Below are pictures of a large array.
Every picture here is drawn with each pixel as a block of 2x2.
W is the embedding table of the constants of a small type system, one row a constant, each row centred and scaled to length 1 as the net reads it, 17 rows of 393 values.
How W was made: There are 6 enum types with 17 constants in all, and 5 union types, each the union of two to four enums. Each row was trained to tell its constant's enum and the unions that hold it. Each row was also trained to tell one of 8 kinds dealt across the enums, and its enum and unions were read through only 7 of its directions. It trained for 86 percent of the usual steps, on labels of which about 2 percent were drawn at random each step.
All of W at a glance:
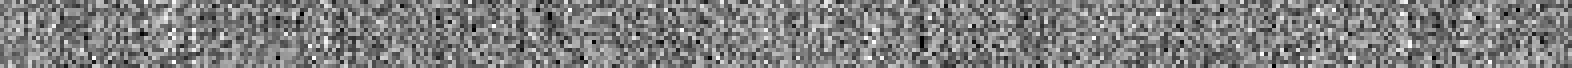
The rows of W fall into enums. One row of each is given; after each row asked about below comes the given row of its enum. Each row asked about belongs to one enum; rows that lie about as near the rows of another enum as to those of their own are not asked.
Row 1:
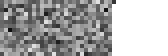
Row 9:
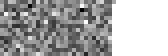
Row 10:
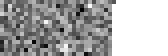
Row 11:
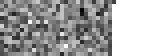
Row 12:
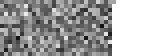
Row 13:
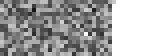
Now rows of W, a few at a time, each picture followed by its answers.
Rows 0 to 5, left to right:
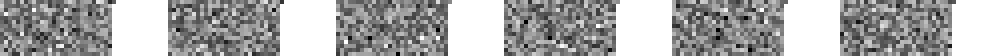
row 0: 10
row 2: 12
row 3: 11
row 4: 10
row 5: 10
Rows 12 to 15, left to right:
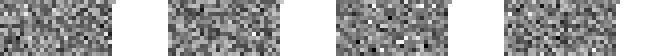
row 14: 13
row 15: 12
